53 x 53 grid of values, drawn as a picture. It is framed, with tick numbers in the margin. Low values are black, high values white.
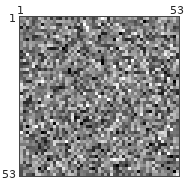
Neither half mirrors the other. On average the colour sits 50% of the way up the scale. Fine speckle covers the field. The histogram is bell-shaped. No single row or column stands out from its neighbours. No overall slope runs across the table.
